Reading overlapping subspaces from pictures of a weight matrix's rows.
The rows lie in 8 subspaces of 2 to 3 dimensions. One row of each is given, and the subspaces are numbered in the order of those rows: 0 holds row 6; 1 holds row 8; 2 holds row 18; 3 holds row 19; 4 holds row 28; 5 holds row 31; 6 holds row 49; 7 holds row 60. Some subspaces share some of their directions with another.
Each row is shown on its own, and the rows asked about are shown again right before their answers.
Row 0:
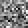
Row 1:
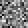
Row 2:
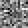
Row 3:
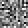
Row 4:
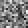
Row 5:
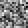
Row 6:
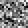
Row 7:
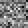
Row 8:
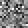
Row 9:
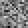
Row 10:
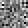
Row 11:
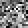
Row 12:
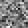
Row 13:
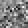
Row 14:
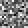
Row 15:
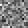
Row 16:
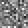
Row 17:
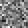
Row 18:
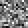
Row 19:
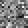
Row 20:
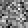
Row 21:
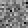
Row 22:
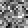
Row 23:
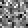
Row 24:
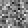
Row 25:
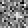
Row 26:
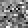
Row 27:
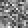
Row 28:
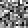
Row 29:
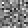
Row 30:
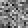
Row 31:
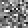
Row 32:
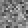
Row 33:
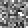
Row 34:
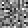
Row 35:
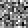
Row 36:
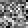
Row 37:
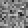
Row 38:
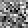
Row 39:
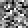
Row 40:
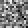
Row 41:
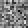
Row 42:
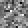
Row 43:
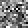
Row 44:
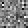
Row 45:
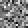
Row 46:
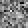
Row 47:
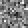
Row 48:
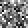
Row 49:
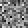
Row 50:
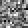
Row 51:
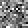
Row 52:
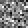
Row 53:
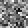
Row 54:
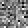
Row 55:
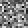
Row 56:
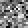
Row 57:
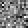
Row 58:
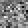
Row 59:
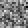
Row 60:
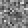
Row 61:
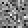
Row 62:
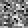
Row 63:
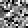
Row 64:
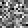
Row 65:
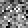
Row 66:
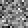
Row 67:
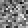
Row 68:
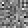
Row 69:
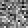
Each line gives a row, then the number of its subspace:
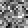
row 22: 3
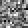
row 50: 7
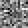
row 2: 7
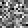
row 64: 1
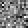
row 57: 3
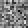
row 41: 0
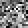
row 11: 1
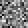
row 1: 2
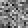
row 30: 5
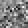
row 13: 5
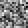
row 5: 4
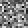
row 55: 2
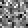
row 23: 1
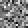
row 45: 4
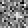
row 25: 7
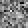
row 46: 7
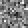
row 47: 7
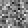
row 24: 2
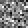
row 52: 0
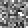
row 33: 6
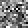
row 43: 1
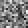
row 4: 0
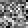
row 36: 0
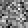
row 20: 2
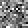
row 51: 1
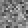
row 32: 0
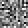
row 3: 3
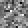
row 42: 4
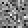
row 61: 5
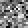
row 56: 3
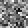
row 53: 6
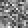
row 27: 5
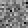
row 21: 5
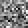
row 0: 4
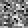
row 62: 2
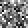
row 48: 6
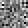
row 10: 5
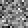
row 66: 6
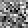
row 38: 3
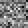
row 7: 0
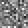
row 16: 5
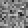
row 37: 6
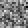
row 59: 4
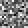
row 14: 6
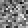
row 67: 0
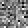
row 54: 3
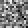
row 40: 0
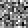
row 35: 4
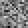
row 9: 5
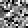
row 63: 4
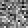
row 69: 3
